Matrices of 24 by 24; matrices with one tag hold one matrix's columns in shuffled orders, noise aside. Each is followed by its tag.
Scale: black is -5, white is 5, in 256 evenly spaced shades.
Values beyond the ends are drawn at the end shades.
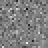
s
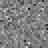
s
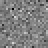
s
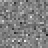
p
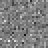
p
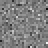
s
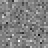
p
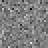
s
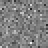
s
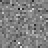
s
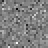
s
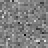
p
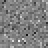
p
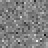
p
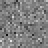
p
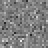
p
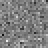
p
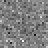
p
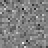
s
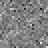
s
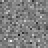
p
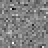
s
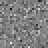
s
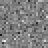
p
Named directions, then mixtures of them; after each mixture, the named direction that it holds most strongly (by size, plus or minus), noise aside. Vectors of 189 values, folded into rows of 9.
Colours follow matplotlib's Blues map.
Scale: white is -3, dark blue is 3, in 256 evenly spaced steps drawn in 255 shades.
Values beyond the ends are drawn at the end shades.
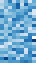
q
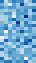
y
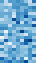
y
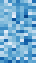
y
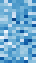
y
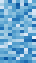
q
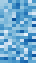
q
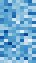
y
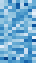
q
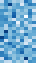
y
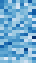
q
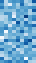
y
